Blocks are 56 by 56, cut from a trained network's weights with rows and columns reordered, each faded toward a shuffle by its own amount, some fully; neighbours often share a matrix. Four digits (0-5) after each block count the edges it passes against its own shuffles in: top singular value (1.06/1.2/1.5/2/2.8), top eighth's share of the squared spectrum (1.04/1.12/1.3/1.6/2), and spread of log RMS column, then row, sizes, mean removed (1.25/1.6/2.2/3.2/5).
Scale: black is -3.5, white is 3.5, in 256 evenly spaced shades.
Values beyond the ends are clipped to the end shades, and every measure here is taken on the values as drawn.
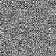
4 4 2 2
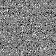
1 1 1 0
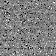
2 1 1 0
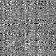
3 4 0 3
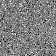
0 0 0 0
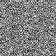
3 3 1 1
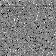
0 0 0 0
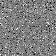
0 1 0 0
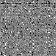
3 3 2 1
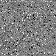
0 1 0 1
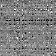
3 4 3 2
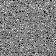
0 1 0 0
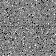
0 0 0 0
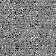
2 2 2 1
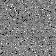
1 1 0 0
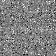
1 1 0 0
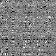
3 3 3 2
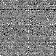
3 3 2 2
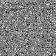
1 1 1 0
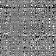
3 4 3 2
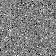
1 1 0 0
